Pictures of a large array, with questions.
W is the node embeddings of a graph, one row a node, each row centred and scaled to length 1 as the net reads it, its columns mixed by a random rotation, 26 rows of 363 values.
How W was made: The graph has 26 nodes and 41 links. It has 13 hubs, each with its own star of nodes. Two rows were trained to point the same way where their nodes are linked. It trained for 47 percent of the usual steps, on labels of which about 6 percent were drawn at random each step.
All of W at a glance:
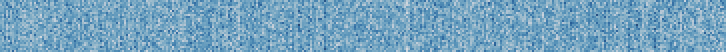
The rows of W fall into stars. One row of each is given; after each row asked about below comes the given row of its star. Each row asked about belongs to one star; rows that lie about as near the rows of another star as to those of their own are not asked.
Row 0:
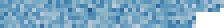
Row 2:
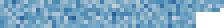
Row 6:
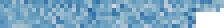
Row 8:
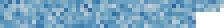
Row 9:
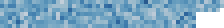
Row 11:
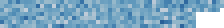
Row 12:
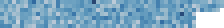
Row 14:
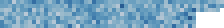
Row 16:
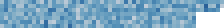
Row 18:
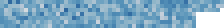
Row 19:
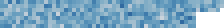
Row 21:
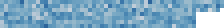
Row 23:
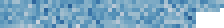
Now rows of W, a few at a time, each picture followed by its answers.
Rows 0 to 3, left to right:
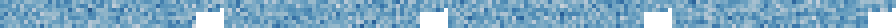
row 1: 2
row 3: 19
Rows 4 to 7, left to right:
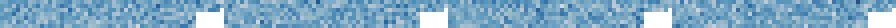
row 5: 16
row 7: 18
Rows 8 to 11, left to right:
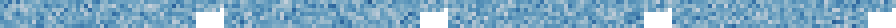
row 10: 9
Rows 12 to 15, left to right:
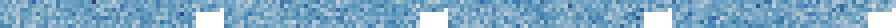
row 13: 12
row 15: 8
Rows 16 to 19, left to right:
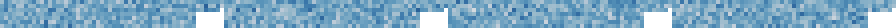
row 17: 14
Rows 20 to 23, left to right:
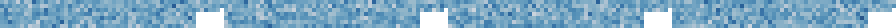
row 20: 23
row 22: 21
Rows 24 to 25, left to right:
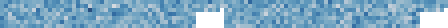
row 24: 0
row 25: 6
